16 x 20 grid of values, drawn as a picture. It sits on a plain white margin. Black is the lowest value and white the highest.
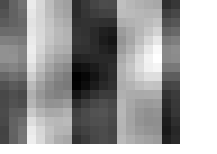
The ninth with the highest average is the middle right. Upright stripes repeat 2 times across the table. No lone cell stands out from its neighbours. The ninth with the lowest average is the centre.
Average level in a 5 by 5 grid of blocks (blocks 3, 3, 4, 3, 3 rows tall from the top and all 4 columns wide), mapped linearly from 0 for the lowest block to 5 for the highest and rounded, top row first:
3 5 1 4 3
4 5 1 3 4
3 4 0 4 4
2 4 1 4 2
3 5 1 4 2
